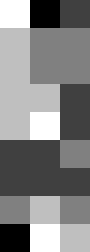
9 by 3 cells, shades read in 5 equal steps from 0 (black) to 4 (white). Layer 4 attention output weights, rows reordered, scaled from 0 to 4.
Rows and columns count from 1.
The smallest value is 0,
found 2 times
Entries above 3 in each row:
1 0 0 0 1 0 0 0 1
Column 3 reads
1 2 2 1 1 2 1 2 3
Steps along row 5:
up down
